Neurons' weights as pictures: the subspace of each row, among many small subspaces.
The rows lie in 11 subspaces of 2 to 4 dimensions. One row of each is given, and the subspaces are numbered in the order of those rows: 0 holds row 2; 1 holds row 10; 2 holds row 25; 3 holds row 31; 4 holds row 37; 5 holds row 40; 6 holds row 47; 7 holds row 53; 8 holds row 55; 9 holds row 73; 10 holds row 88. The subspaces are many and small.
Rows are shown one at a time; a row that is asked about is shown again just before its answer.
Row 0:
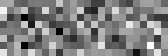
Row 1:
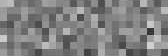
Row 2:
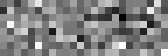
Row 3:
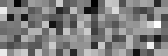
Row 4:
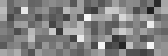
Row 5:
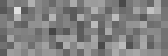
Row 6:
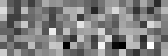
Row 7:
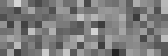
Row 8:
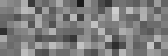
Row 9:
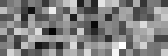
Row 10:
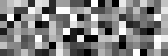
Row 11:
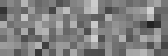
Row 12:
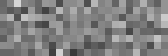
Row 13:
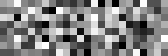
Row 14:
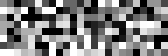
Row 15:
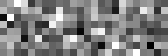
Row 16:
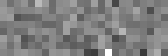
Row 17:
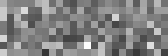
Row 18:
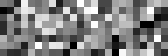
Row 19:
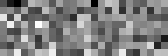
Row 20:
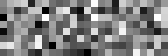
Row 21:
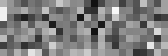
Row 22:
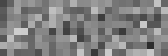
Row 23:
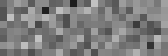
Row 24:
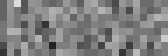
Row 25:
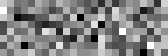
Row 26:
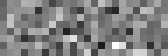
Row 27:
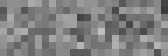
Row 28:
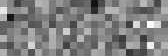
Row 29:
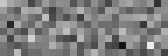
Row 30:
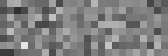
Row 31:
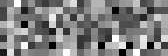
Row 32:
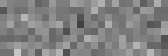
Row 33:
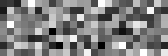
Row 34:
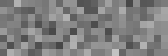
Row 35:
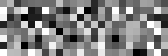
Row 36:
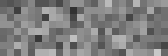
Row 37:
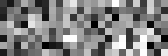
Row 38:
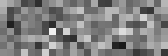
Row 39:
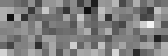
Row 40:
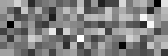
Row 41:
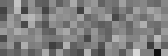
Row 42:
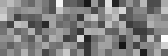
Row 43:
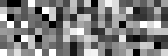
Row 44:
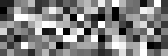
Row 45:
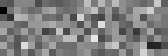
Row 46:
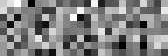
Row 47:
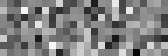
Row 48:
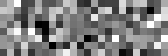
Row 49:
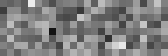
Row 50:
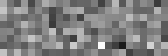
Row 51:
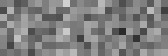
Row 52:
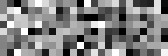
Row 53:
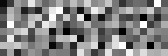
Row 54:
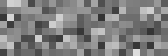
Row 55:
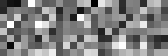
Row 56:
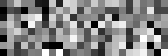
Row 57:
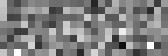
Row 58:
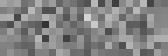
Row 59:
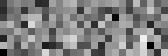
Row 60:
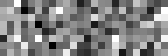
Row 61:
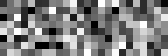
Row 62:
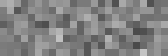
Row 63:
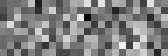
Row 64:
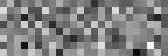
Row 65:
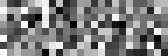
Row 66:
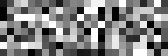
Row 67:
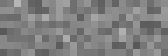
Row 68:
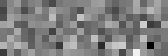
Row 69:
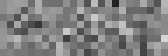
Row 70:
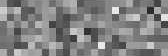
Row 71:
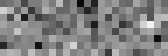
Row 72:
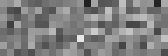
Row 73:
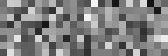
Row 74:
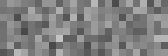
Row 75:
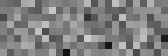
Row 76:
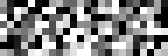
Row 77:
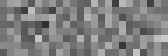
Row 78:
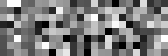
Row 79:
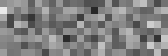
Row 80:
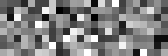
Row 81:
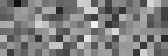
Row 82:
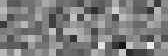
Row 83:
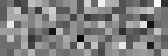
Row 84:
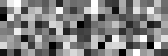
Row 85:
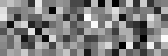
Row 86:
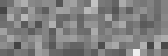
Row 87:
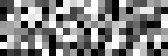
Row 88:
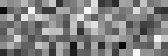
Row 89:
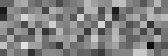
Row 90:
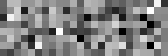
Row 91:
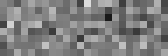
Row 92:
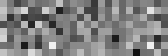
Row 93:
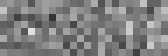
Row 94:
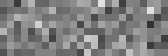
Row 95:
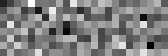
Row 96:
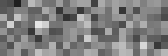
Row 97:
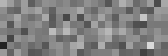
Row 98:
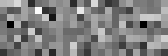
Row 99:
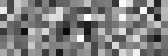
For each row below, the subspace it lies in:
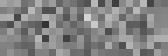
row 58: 9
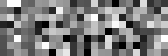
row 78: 4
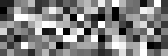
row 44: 2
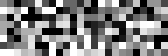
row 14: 10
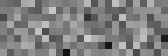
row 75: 9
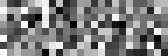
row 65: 4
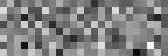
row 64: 1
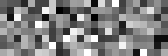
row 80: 1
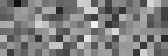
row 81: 10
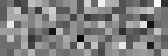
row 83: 5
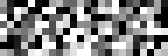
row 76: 2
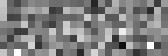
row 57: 7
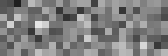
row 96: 8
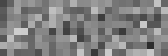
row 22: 7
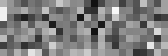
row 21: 2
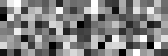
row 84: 8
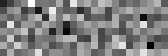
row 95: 7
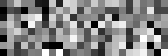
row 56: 4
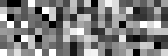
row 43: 7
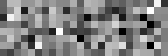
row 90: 5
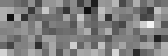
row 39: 6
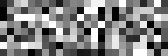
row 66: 2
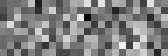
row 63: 9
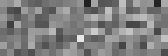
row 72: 5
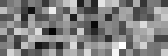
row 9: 10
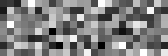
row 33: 0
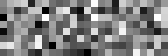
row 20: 2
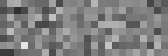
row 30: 4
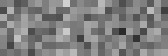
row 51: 0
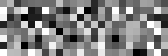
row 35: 1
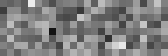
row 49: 8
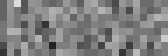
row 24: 3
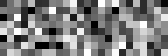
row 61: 10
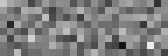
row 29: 7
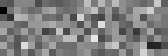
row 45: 2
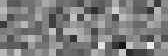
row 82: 5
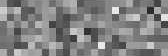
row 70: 0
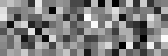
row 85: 9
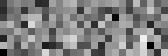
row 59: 4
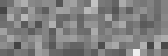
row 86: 6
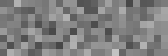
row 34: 10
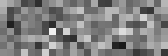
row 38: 0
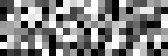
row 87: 6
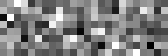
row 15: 0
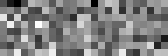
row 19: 8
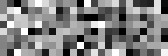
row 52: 0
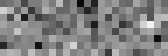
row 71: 6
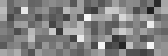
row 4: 5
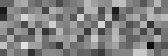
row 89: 2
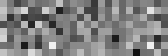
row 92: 1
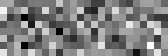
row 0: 1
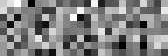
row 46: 8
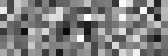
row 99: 0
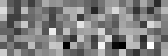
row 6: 8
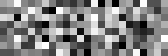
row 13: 10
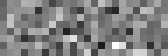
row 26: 0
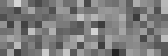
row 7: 0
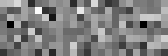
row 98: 7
